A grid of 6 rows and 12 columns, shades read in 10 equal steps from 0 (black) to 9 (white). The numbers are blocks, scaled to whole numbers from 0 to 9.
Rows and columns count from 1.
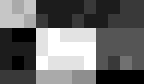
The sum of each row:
32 34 54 59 56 34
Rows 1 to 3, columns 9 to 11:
1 1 2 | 1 2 2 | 3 3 3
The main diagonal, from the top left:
7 7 0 8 8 6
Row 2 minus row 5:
6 7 5 -7 -7 -7 -6 -8 -2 0 -2 -1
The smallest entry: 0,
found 7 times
